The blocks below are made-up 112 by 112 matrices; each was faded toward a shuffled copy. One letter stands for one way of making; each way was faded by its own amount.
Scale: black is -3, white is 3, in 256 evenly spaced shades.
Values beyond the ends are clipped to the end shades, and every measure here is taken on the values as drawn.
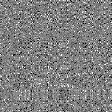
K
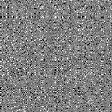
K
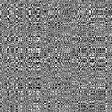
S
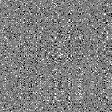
K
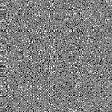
K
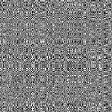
S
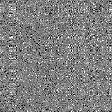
K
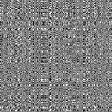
S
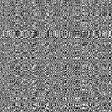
S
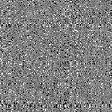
K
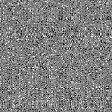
K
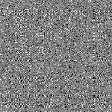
K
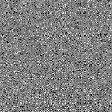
K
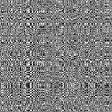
S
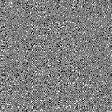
K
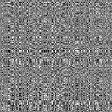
S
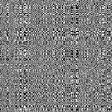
S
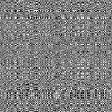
S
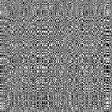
S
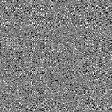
K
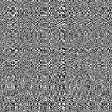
S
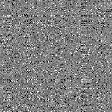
K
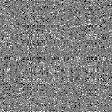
K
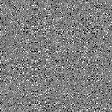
K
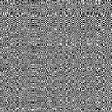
S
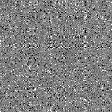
K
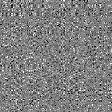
K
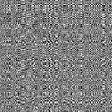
S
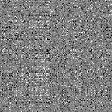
K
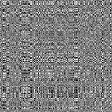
S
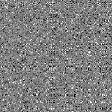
K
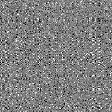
K
